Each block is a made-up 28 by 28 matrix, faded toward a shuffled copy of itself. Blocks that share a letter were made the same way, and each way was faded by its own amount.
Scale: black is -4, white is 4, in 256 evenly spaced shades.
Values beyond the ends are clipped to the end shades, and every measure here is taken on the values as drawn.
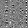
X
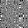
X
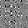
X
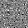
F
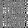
X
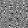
X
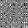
X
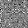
F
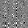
X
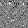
F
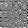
X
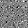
F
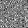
F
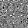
F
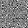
F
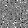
F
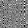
X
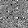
F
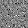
F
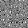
F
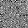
F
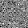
F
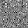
F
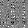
X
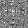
F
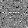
F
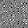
X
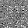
F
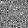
F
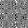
X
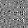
X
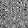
F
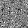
F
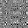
X
